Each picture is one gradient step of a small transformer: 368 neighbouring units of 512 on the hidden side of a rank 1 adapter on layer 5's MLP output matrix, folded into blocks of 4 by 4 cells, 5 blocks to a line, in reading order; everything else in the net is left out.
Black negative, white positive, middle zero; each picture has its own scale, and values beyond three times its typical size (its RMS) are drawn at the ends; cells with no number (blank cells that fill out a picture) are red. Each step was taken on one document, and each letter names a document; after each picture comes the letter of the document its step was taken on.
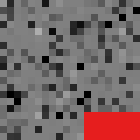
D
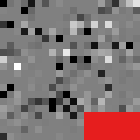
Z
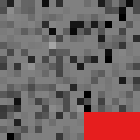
D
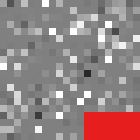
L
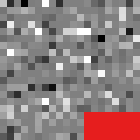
D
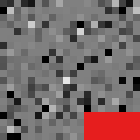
D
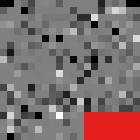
Z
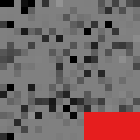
Z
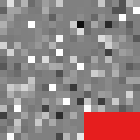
D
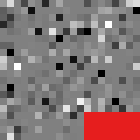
L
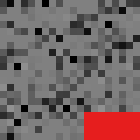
Z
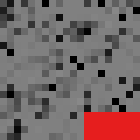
L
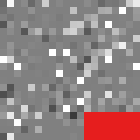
Z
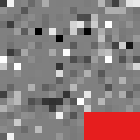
Z
